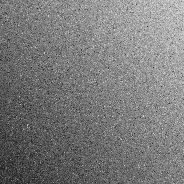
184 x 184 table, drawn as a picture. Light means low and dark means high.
The histogram is bell-shaped. The ninth with the lowest average is the top right. No regular stripes run through it. The texture is fine-grained noise. Values rise toward the bottom left.
